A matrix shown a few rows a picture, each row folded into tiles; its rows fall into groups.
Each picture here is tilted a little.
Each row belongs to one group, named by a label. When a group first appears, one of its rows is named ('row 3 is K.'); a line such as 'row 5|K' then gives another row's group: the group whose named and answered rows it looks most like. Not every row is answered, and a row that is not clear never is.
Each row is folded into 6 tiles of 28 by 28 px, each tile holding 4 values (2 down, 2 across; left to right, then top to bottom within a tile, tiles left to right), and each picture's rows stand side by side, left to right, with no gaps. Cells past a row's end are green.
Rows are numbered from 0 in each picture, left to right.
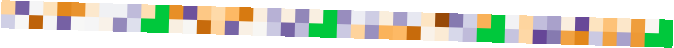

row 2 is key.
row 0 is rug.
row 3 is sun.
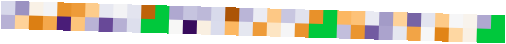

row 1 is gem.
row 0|rug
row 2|sun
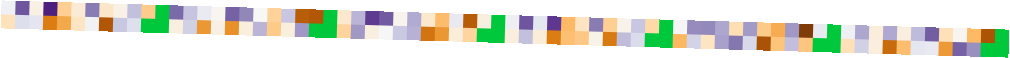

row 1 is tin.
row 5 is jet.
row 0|jet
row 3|jet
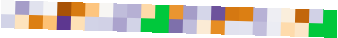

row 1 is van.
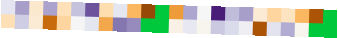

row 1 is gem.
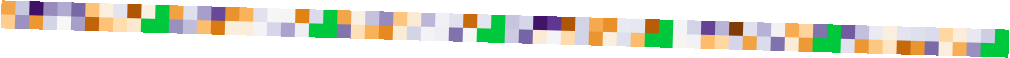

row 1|van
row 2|van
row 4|van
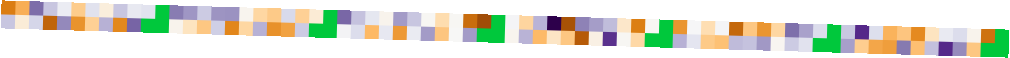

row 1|tin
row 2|tin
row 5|rug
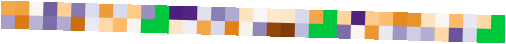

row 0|sun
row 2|rug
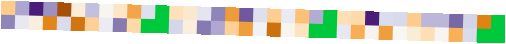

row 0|van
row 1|sun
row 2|key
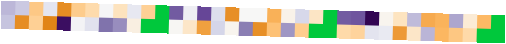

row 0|rug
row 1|gem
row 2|tin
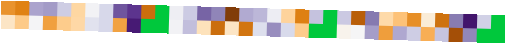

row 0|key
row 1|van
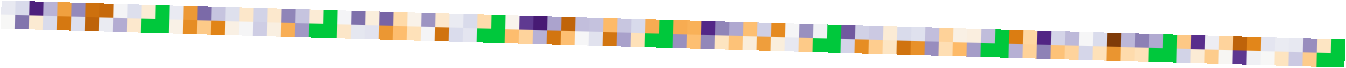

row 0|gem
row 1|key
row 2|jet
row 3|jet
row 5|tin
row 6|key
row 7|rug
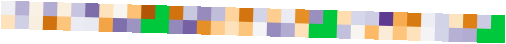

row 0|jet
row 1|van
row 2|van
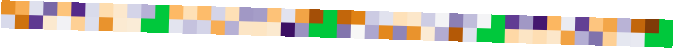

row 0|sun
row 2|key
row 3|tin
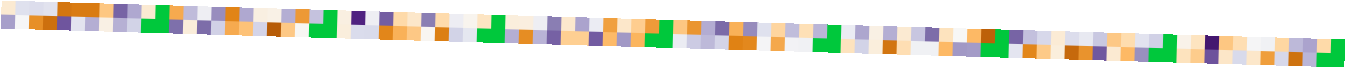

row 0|rug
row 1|sun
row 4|sun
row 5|jet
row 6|tin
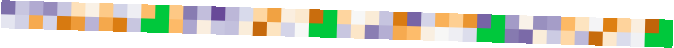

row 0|tin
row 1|gem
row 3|gem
